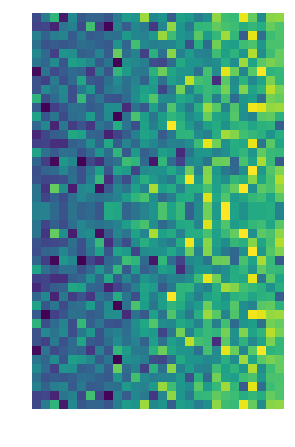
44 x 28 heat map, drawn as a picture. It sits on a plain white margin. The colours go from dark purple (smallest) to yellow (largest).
Grain: fine. Mirror symmetry: top to bottom. Odd rows or columns: none. Stripes: none. Slope: up to the right.
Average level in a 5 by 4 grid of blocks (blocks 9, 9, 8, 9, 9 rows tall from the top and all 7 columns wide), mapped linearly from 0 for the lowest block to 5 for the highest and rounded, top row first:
0135
0134
0245
0134
0135
